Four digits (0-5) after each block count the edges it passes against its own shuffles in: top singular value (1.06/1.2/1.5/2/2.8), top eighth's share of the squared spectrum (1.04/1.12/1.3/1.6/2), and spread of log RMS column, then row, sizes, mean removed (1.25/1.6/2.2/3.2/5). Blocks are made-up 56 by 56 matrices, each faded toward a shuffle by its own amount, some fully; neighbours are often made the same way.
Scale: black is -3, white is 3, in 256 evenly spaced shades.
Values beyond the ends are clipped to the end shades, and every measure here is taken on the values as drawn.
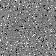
0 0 0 0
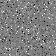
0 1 1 0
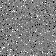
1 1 0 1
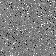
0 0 0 0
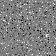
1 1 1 0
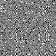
3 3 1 1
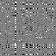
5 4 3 2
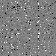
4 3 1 1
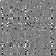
4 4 2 2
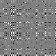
5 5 3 3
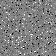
0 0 0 0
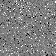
2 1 0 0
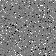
0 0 0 0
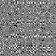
4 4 2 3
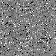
3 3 0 1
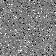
0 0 0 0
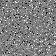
2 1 0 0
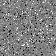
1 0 0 0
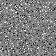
2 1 0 0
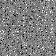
2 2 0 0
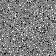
0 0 0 0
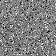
0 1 0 0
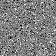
1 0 0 0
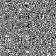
3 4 2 2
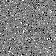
1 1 0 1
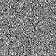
3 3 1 0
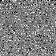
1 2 0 2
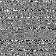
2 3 0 4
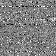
2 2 0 2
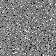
0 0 0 0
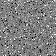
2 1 0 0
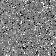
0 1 0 0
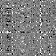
4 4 2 2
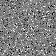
1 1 0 0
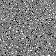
2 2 0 0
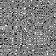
4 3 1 2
